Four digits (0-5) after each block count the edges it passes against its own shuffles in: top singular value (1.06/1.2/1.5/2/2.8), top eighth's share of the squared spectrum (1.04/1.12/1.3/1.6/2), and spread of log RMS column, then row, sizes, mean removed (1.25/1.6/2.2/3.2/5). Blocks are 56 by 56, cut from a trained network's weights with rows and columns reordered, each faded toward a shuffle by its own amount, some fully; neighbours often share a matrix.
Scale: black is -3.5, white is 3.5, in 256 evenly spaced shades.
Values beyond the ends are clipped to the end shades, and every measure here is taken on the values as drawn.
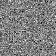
2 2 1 1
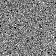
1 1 0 0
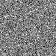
1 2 0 0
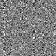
3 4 2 1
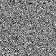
2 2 0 1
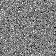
0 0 0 0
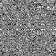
3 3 1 2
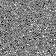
0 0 0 0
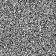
1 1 0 0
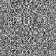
4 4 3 1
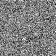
0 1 0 0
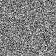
0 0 0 0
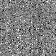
2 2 0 1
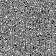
0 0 0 0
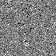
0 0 0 0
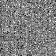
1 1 0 1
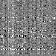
3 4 1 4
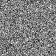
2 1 0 0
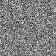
2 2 0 0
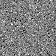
1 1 0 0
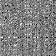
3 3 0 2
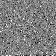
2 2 0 1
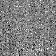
2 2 0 2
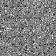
2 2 0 1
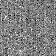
2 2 0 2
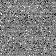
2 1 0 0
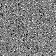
0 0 0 1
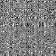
3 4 1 3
